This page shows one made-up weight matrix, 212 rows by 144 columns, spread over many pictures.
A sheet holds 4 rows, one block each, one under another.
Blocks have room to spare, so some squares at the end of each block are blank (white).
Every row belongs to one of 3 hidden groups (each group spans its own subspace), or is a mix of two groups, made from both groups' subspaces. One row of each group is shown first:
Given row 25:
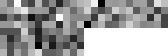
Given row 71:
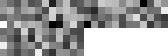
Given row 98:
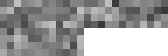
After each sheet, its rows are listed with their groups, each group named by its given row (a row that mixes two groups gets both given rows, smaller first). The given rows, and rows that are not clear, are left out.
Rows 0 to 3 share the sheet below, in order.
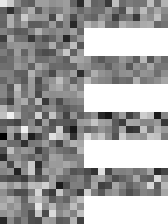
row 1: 71
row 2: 71
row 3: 25
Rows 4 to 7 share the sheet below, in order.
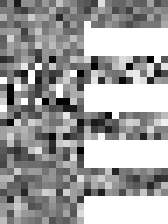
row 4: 25
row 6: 98
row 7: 98
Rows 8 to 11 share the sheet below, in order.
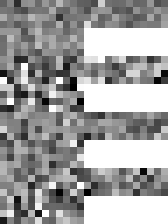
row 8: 25
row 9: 98
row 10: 98
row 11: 71
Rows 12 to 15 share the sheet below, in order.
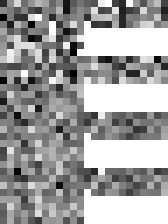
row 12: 98
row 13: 71
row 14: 25
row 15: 25
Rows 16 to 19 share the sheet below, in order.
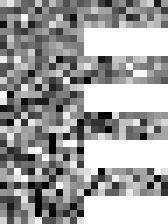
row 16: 71
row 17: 25
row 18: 98
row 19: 25
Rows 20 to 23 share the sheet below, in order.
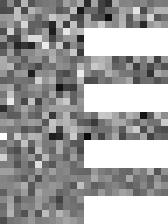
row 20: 98
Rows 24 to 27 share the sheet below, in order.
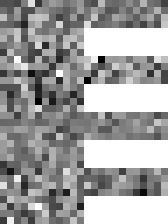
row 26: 25 and 98
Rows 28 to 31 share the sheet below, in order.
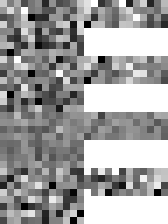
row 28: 25 and 98
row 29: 25
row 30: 25
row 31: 98
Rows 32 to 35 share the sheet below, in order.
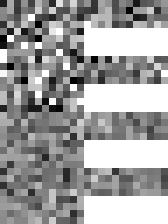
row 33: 25 and 98
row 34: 98
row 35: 98
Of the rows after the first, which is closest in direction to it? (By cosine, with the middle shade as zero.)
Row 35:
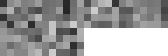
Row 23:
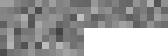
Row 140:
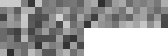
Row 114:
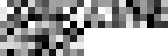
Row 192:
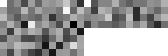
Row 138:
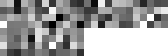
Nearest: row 23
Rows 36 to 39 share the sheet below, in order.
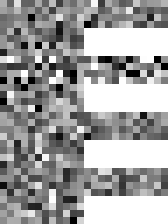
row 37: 71
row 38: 71
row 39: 98
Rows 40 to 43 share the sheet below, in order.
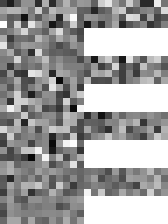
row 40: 71
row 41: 98
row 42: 98
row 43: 71 and 98
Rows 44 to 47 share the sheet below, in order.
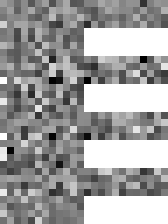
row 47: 71
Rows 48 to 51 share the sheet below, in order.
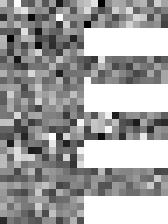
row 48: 25
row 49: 25
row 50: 98
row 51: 25
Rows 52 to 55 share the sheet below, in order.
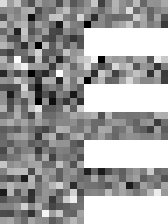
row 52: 25 and 71
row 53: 25
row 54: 25
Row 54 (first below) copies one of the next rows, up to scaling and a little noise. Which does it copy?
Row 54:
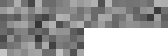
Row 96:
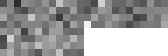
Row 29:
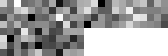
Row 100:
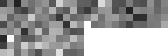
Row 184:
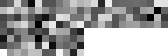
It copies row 184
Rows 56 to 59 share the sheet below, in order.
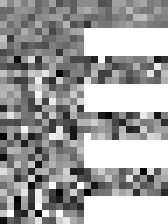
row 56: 25
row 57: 25
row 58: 71
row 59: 71
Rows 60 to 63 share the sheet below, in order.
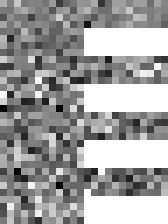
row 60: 25
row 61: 25
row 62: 98
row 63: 25
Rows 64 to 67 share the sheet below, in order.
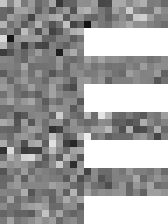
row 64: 25
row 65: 98
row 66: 25 and 98
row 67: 98
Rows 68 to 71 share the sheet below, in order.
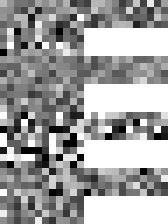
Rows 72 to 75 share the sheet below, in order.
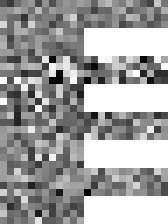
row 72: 71
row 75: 25 and 71
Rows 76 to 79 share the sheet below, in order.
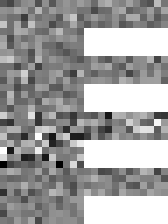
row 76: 71
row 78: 25
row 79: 71
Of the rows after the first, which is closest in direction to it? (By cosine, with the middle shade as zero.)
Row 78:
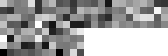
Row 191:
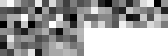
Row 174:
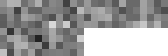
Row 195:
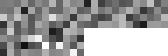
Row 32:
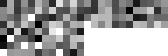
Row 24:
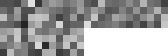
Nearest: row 24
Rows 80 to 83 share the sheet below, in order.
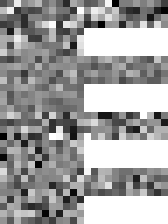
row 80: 98
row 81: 71
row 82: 71
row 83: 98
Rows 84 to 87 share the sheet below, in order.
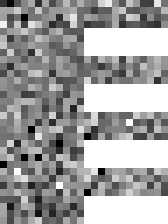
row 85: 98
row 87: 25
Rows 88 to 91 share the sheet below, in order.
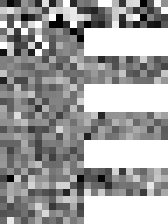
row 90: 25
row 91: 98
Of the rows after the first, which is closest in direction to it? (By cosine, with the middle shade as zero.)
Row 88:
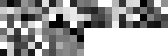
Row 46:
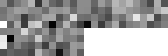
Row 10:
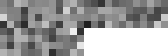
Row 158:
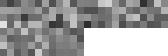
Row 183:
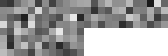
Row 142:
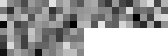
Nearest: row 158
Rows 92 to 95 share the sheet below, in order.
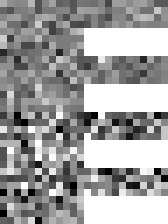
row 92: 25
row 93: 25 and 71
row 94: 25
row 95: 71
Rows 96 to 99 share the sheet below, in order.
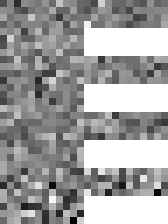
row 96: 25
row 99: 98
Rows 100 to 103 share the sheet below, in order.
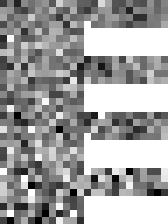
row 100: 25
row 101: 98
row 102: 25
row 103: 98
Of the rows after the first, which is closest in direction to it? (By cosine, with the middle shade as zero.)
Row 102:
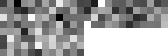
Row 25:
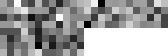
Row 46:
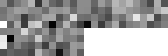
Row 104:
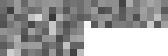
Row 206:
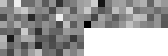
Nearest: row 104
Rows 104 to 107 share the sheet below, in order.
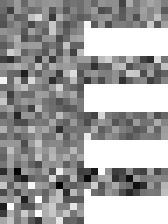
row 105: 71
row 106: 25
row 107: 25
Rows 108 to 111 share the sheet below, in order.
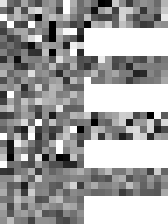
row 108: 98
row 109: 25
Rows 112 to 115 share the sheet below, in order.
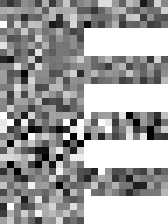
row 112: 71
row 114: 98
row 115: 25
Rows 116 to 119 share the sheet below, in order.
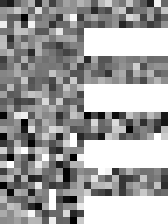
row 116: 71
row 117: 98
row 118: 98
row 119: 98
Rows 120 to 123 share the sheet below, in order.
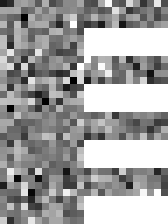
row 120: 71 and 98
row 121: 98
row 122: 98
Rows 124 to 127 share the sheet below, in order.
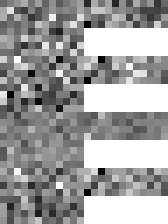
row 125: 25
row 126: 25
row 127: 25
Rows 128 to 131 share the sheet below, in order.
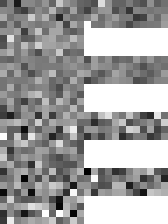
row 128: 25
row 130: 71
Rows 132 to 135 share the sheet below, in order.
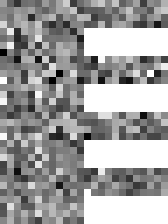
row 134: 71
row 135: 25
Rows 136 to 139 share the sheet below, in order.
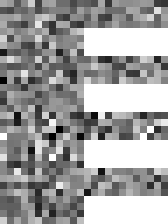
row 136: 25
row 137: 71
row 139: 25
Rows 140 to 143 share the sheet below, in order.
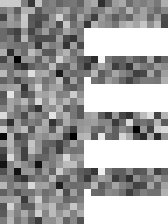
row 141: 25
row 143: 25
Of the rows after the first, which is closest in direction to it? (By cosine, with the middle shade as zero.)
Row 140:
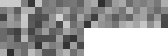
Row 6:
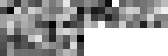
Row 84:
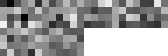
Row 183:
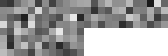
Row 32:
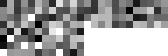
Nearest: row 6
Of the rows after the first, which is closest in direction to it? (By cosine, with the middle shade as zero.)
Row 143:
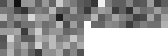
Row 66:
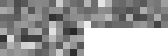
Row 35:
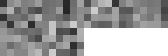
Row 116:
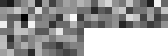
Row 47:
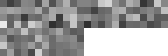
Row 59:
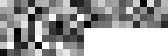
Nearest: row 66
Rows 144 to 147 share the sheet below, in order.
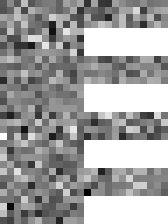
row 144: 98
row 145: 71
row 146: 71
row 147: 25
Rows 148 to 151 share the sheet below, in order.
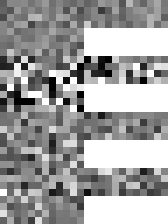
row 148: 98
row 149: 98
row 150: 98
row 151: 71
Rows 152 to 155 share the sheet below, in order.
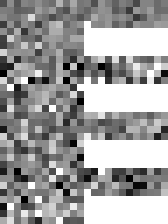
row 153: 98
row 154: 98
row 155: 25
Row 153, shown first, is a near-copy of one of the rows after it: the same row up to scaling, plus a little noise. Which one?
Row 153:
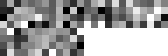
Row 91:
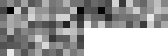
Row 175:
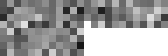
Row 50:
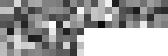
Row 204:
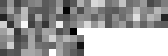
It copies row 175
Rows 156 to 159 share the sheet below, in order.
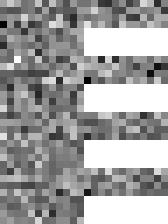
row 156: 71
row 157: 25 and 98
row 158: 71
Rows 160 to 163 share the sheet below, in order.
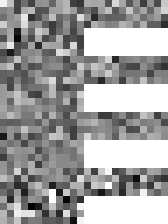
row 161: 98
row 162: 71
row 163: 98
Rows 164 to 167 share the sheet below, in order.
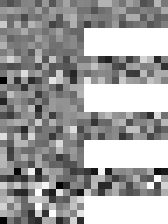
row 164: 71
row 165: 71
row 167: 25
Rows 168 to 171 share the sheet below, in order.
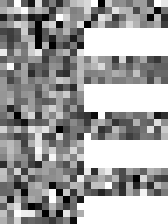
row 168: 25
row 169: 98
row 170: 25
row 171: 98
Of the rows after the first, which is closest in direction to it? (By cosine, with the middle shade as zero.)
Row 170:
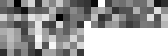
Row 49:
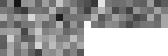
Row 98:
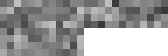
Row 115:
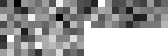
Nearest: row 49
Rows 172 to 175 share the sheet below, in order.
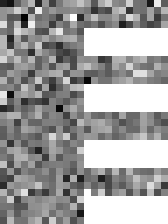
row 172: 71
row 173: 25
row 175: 98
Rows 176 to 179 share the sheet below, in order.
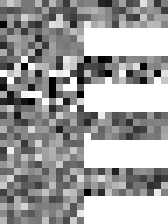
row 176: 71
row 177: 98
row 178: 25
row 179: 98
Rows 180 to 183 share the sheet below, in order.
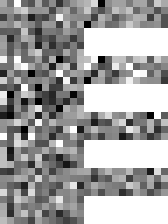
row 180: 25
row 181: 25
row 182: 71
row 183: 71
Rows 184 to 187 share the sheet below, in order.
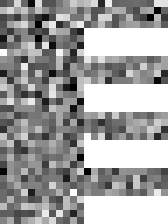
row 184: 25
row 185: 98
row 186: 98
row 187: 98
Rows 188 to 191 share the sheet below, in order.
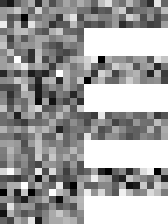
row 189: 25
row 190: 25
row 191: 71
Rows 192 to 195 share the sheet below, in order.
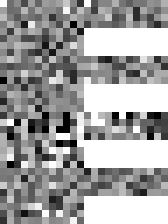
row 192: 98
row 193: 71
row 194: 98
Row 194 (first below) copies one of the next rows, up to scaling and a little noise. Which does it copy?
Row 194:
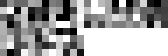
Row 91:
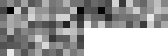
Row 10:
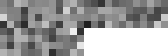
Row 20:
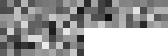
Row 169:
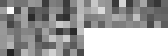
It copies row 169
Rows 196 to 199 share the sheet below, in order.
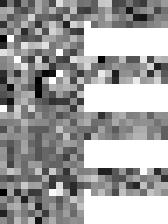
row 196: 25
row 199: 71
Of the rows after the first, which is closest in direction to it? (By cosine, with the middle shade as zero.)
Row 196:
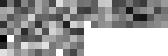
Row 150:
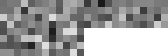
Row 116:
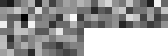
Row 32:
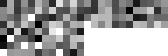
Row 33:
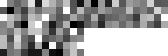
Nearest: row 32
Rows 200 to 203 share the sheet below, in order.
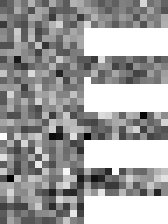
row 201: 25
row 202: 71
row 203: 98
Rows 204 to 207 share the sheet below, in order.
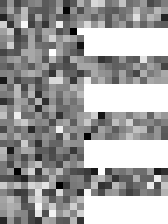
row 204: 98
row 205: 71
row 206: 25
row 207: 25
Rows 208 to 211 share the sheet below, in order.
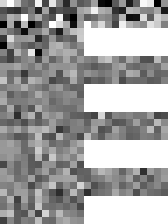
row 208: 71
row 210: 25
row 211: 71
